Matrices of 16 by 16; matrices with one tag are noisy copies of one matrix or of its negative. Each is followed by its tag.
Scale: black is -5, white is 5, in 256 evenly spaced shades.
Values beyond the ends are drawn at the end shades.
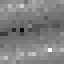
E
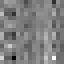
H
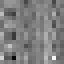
H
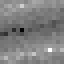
E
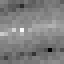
E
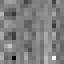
H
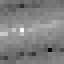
E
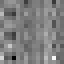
H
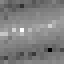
E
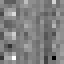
H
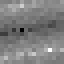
E
